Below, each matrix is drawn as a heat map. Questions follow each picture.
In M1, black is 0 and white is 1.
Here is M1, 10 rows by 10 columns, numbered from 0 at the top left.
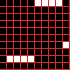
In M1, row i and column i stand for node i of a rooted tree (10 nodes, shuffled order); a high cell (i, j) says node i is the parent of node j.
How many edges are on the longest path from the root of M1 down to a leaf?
2
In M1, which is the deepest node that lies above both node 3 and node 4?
8
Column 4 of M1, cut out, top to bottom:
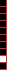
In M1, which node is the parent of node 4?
8
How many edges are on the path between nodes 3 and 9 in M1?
4
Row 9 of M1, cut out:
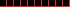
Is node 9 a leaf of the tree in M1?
yes
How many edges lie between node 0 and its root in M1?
0
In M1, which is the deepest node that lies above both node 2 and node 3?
8
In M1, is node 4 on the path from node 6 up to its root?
no
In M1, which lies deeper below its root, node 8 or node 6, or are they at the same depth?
the same depth
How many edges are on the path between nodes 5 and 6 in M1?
2
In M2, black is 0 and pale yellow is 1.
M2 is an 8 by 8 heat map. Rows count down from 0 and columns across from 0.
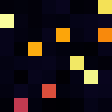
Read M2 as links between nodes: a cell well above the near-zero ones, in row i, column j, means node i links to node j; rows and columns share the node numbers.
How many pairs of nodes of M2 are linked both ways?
0
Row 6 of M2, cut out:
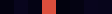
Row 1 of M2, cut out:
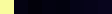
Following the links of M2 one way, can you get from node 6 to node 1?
yes
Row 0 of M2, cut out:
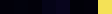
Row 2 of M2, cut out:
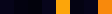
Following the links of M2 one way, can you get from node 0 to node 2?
no
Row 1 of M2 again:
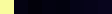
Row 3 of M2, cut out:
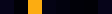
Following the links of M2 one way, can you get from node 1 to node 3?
no
